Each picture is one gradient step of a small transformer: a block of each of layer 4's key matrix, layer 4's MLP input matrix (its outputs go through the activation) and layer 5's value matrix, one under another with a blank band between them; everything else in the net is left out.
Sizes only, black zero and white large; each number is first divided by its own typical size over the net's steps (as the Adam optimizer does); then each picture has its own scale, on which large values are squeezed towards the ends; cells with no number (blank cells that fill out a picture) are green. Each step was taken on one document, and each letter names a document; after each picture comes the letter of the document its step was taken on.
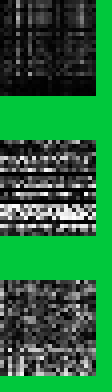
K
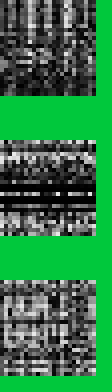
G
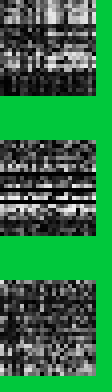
K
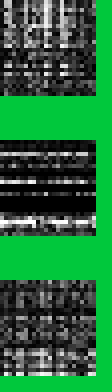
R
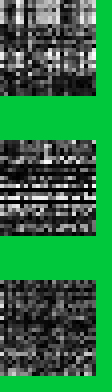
K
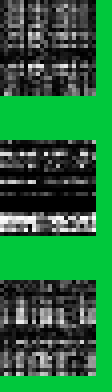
R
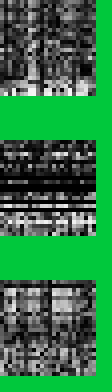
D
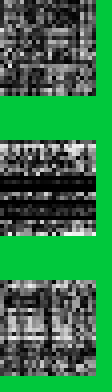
D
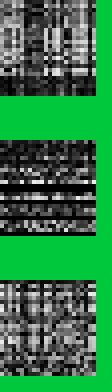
G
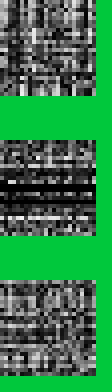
G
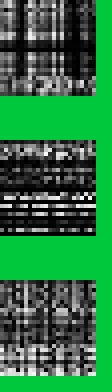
D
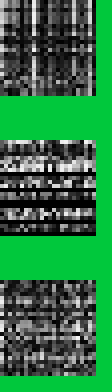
K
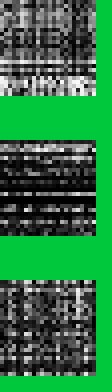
D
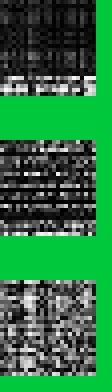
D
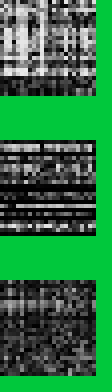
G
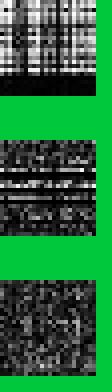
K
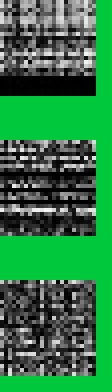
K
